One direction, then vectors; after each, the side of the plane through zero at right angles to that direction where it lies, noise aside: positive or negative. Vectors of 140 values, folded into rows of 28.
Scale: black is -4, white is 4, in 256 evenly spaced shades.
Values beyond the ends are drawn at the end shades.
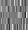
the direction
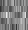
negative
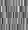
positive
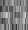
negative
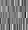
positive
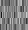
positive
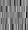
negative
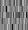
negative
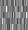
positive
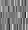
positive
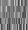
positive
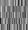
positive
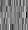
negative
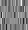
positive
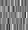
positive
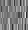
negative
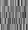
positive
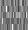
positive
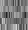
positive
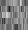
positive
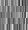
positive
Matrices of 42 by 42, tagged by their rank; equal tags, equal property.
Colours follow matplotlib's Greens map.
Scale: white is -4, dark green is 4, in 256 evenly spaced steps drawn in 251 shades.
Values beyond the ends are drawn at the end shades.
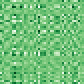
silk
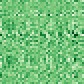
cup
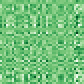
silk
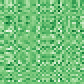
silk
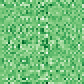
cup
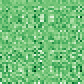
cup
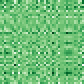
silk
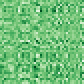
cup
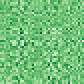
cup
